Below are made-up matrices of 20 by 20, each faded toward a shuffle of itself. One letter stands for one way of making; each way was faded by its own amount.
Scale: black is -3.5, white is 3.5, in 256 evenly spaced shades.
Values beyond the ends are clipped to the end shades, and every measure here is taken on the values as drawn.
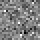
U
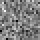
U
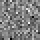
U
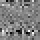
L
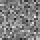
U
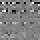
L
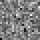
U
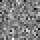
U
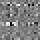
L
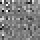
L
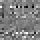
L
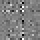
L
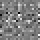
L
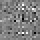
L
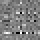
L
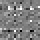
L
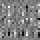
L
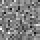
U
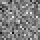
U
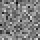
U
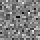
U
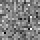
U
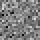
U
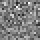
U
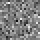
U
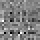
L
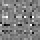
L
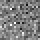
U
